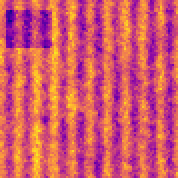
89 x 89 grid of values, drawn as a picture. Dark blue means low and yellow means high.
An odd patch, lower than its surroundings, sits in the top left. Streaks run downward. Upright stripes repeat 10 times across the table.
